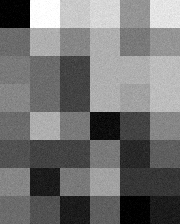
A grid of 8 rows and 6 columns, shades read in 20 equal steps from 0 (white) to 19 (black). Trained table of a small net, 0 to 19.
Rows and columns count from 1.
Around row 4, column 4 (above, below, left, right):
6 18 14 7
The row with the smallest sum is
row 1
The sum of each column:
93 78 92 68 95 73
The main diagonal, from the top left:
19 6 14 6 14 12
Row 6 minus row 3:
3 3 0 4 10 7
